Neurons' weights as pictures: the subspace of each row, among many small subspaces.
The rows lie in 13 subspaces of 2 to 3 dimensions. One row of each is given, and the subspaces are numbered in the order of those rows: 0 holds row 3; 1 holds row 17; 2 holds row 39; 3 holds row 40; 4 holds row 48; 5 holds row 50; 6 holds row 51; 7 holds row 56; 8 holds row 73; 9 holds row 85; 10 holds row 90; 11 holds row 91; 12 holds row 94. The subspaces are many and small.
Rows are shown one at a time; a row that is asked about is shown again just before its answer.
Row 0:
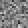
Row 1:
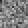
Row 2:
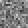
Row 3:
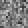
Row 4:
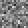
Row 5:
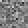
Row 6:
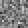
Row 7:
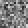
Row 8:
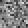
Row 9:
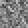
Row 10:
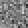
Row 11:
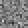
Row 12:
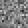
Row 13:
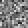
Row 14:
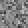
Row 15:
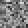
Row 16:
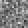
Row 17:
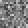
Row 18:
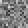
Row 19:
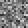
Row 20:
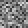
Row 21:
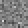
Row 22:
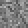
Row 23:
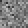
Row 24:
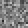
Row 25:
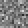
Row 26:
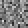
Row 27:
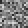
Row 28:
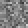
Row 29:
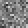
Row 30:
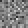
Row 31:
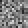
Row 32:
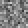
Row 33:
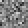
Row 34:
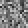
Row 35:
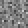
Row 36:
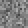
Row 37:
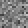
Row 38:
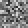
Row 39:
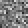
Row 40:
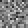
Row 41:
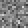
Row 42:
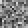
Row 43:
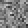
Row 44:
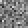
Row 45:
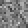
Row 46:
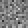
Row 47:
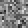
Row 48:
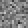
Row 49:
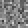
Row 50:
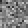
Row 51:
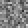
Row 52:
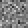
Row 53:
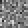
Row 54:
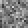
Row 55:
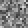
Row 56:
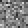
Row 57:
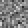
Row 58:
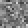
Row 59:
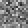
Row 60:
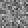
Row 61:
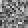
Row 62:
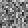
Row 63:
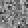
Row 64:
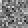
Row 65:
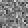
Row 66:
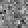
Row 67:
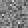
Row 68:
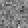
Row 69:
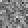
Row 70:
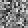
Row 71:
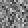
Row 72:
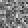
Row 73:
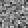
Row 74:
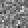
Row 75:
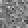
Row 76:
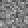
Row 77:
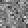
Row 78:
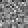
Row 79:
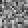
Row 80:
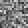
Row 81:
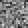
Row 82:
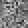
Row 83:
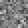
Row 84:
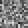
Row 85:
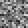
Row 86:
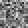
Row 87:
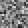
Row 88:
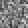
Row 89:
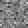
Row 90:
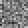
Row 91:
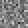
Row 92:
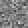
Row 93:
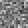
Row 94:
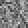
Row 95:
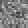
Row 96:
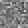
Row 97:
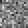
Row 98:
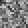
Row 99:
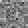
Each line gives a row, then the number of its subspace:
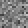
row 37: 9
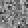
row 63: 5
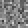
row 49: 11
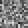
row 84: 10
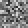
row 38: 9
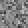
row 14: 4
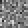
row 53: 11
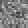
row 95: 0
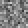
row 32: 6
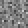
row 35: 6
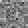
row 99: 7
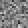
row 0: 4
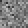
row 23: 1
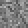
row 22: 12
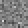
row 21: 10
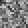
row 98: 12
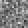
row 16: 0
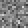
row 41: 9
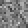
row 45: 12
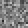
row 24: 10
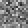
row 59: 9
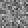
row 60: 9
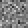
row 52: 9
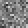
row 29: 1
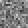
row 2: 7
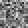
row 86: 7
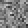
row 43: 11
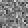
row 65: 2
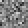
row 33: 8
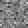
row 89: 10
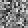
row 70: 0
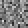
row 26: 11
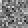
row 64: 1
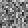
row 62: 2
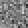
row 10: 1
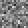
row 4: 9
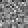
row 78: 4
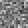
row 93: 8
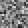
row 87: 4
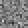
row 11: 10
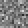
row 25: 2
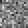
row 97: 11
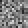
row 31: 1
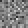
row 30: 3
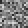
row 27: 10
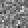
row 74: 7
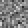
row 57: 8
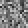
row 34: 12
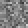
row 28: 6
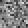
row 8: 5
